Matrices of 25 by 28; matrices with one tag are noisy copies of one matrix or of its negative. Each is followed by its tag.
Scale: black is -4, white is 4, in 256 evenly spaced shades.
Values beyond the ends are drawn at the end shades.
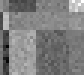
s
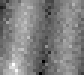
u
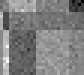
s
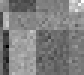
s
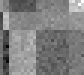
s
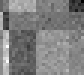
s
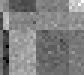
s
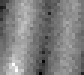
u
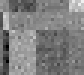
s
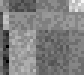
s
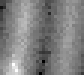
u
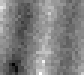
u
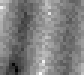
u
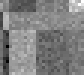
s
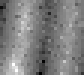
u
